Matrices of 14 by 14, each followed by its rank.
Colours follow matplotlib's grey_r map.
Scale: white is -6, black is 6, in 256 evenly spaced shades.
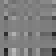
one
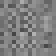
three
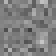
three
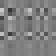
one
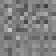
three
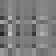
one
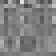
three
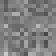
three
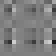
one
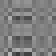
one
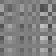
one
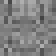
three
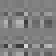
one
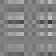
one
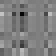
one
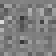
three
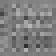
three
